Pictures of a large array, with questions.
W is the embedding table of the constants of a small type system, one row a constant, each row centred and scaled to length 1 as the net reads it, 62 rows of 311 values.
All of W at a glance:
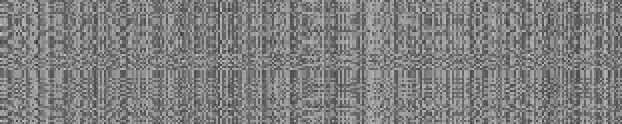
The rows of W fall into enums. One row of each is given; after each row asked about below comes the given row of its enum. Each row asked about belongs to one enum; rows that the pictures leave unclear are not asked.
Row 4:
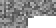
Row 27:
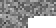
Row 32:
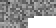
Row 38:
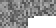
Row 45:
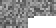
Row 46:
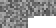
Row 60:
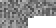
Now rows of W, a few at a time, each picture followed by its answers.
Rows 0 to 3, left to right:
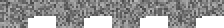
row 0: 32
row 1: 38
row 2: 60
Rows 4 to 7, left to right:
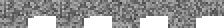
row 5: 4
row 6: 32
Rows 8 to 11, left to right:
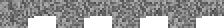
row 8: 38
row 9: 46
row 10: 46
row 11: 46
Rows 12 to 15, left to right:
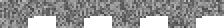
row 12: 60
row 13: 38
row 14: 38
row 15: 45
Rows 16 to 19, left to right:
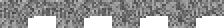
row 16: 60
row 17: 60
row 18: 38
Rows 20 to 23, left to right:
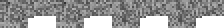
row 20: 32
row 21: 32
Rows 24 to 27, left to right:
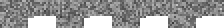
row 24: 46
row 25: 4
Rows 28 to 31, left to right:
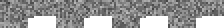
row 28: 32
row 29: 60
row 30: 27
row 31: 46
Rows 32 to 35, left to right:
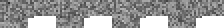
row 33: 4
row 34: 27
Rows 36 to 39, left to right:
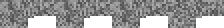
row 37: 38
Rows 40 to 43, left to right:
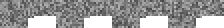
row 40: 38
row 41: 46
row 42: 45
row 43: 4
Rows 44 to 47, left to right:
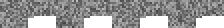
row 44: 46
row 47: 38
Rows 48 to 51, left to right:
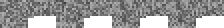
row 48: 46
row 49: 32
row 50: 38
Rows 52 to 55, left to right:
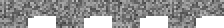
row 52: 4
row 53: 45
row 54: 32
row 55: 4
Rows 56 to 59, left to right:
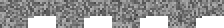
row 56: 46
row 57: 46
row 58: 32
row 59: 38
